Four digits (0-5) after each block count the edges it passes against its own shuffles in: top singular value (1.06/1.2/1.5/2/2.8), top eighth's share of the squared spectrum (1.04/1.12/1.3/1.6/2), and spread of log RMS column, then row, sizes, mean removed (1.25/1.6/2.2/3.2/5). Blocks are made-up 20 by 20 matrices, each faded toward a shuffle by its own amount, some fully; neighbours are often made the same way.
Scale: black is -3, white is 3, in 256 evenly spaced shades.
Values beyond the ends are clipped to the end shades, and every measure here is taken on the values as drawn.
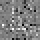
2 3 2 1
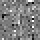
2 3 2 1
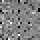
1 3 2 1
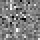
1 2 1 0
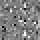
2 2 1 0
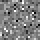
0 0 0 0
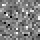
1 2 1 0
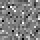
0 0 0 0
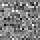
2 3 0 2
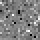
0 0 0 0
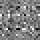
3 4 1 2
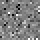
0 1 0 0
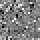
0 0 0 0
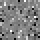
1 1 0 0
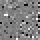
2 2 0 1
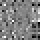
3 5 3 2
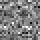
3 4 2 2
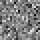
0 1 1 0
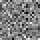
2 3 1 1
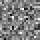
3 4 0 1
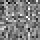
3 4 1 1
